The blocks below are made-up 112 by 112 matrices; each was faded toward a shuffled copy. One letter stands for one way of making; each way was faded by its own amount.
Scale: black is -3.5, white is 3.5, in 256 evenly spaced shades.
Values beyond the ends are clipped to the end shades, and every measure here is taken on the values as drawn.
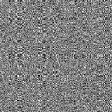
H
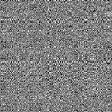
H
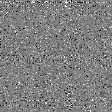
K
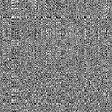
H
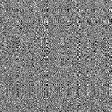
H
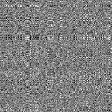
H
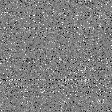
K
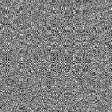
H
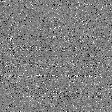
K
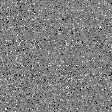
K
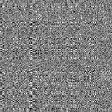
H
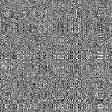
H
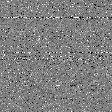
K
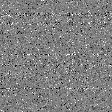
K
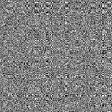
H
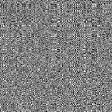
H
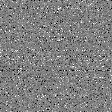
K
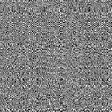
H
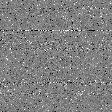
K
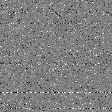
K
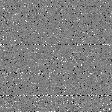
K
